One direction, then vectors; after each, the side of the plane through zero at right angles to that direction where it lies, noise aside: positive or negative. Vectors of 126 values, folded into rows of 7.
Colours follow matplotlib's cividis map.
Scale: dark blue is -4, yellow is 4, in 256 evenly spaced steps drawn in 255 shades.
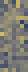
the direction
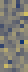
negative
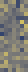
negative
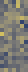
positive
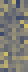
negative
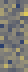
negative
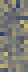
negative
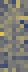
positive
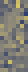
positive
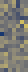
negative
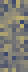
positive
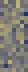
positive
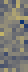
positive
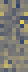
negative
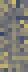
negative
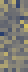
negative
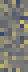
negative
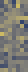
positive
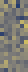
negative
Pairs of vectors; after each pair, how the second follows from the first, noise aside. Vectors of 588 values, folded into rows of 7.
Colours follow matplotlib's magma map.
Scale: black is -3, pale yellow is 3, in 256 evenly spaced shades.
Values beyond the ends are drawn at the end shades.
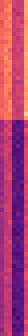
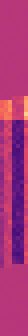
partly zeroed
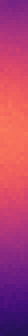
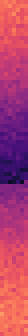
wrapped around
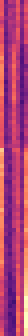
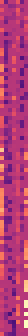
partly zeroed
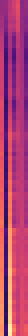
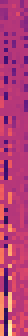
partly zeroed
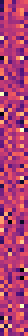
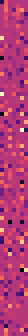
partly zeroed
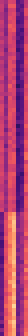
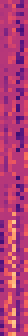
partly zeroed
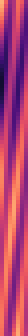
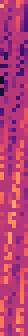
partly zeroed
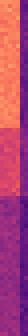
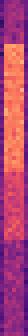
wrapped around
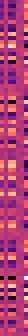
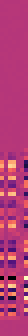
partly zeroed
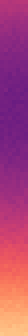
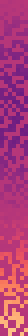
partly zeroed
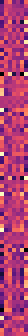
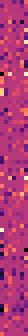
partly zeroed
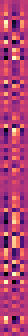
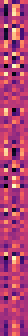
wrapped around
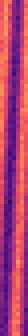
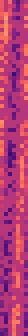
partly zeroed
